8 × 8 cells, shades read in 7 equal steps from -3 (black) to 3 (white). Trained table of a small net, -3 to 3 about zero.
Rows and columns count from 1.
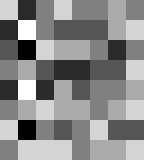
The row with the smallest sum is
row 4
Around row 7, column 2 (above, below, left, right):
1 2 2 0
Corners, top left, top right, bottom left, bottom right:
2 0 0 2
